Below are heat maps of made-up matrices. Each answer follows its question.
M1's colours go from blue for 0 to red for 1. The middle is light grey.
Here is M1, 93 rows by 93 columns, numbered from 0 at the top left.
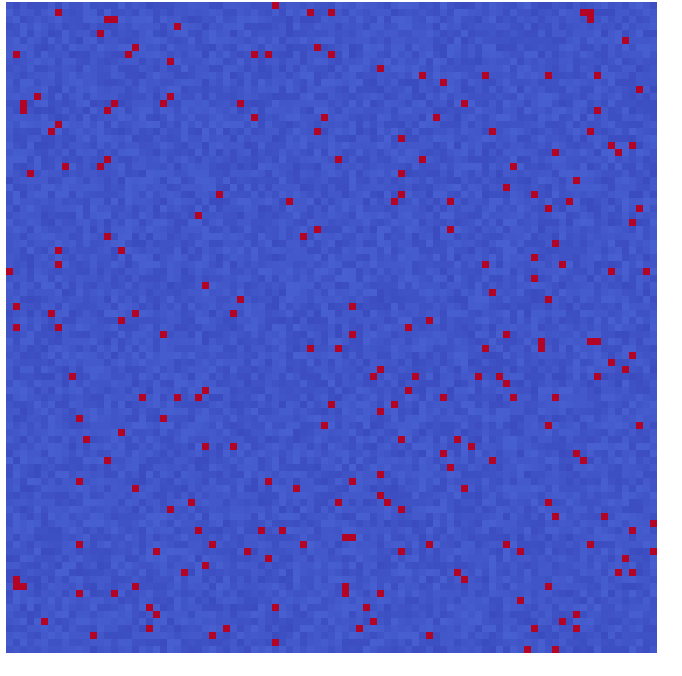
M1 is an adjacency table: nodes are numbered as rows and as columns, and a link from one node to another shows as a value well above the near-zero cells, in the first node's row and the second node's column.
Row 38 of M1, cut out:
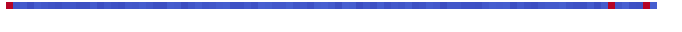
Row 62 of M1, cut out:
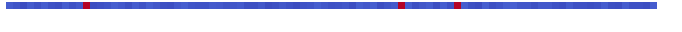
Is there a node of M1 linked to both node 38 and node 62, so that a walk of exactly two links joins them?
no
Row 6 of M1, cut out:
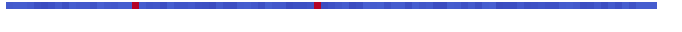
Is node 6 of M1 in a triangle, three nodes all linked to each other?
yes
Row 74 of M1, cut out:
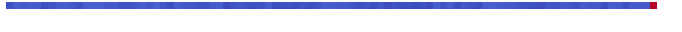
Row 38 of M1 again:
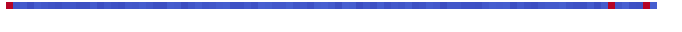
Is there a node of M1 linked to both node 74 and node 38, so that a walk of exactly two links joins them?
no
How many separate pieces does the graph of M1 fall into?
2
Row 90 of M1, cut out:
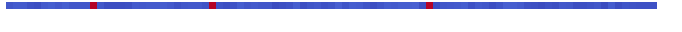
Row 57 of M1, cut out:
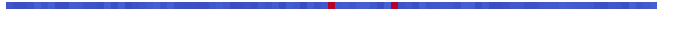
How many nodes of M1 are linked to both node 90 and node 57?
0
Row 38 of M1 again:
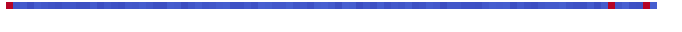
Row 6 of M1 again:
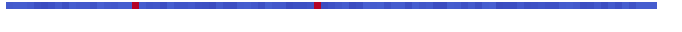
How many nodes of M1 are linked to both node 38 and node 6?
0
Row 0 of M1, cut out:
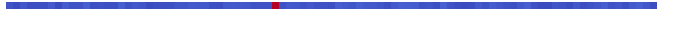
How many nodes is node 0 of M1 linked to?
1
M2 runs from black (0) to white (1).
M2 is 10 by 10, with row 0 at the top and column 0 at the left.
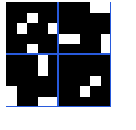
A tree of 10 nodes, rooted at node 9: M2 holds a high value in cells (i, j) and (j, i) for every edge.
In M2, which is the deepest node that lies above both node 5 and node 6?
3
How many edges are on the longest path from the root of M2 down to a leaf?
3
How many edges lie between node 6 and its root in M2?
2
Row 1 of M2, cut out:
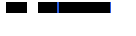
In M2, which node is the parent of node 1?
2
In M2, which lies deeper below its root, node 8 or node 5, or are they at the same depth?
the same depth
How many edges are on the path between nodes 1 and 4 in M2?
2
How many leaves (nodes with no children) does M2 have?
4
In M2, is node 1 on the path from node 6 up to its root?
no
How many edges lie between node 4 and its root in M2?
1
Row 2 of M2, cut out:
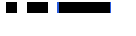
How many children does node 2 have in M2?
1
